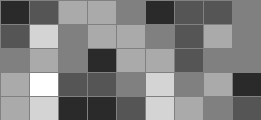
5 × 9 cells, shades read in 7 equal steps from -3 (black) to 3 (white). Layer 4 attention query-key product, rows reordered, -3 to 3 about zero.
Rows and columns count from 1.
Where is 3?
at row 4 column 2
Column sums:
-1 7 -2 -3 1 3 -2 1 -3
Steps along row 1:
up up same down down up same up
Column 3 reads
1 0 0 -1 -2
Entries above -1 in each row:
4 7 7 6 5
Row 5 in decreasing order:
2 2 1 1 0 -1 -1 -2 -2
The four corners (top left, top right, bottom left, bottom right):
-2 0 1 -1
